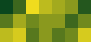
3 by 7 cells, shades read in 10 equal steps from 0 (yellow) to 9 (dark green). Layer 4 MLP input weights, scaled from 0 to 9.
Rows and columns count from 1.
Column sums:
17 11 11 10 13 16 14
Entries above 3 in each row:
4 6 4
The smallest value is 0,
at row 1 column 3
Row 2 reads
6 3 5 4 4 7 5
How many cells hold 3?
2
